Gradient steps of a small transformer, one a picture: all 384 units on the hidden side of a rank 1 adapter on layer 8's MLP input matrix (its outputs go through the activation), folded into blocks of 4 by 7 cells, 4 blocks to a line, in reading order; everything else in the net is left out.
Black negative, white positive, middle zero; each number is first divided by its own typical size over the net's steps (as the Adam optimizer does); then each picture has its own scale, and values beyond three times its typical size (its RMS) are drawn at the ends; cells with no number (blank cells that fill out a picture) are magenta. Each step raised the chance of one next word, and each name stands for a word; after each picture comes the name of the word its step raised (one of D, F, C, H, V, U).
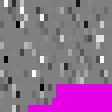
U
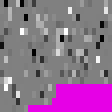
U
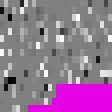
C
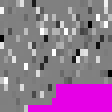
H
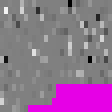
U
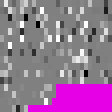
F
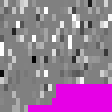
H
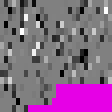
F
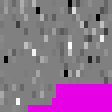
U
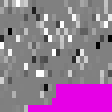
H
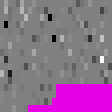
U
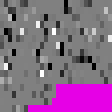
F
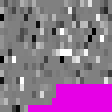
F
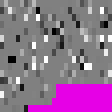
H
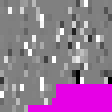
F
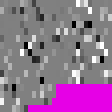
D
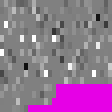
H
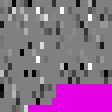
D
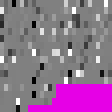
C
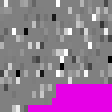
D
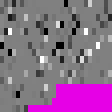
H
